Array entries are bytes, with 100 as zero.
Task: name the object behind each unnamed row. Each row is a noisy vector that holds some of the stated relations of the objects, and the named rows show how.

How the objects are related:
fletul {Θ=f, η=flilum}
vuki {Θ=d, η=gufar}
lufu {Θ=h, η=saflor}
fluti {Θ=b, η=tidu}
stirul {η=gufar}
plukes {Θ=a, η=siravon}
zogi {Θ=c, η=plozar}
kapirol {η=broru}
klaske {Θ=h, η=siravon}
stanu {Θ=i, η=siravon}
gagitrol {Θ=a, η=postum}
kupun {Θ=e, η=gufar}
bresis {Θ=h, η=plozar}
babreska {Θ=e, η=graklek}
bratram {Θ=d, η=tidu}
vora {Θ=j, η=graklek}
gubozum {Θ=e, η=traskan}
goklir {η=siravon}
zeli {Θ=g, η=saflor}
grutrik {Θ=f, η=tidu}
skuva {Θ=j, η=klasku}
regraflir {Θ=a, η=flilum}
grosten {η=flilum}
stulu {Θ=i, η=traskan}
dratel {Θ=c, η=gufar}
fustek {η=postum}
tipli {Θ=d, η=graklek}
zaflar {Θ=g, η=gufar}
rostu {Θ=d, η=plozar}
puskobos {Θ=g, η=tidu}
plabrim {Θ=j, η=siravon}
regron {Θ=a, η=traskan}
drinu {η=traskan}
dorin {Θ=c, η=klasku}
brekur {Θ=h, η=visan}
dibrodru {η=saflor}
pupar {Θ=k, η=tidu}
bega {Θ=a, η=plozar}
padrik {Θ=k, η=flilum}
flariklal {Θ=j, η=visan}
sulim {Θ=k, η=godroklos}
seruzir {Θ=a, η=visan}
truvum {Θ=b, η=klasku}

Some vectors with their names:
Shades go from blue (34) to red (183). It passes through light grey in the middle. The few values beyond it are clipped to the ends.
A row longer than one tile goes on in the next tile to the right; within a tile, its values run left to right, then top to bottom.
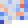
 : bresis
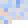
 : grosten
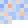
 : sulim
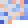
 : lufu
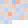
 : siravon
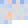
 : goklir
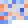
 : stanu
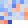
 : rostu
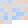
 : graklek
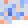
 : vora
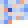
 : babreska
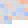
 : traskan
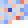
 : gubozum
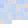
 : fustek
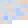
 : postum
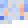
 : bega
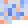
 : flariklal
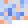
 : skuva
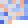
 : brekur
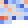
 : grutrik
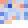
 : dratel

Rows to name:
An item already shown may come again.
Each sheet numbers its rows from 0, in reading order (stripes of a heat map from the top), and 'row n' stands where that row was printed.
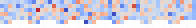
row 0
padrik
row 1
truvum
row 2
gubozum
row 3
klaske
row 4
zogi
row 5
flilum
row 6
dorin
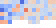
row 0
vuki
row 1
flilum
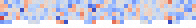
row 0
stulu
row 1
gufar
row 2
rostu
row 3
kupun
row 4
tipli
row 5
plozar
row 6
zaflar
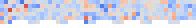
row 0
truvum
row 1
stirul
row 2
drinu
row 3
zeli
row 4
regron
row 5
traskan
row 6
pupar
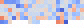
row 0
fletul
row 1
drinu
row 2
bratram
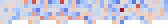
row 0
tidu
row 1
plabrim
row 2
plabrim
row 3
regraflir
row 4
truvum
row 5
plukes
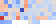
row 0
stulu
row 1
drinu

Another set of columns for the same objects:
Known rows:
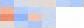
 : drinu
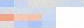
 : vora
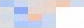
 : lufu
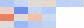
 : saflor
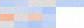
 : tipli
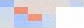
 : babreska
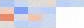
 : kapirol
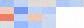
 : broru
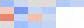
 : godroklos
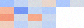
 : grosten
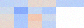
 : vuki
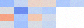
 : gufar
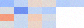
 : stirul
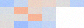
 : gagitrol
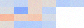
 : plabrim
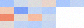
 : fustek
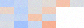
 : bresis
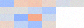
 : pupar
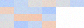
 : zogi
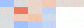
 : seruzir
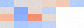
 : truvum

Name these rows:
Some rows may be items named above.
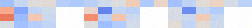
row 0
traskan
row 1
tidu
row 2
dratel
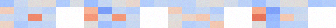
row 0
fletul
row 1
flilum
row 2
zogi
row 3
traskan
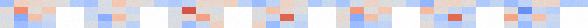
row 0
gubozum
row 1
kupun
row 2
bega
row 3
regraflir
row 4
regron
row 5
padrik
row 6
gufar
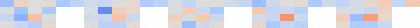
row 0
stanu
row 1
klaske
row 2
rostu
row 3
fletul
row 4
fluti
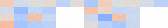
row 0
bratram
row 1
stulu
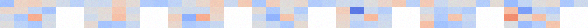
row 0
sulim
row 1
plukes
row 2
fluti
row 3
stanu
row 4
dorin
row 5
bratram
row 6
plozar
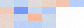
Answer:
dorin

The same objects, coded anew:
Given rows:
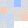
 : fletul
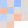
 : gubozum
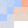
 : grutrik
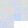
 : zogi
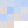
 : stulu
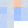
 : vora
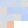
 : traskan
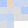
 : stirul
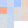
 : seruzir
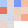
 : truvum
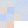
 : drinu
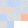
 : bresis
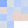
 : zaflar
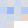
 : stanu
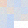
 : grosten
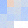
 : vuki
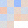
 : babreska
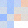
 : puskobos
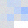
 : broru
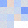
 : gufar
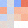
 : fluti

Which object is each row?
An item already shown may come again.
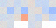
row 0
klaske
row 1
plozar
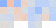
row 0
kupun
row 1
sulim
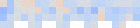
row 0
bratram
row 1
flilum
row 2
flilum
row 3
sulim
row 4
tipli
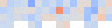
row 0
padrik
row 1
zaflar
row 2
regron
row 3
pupar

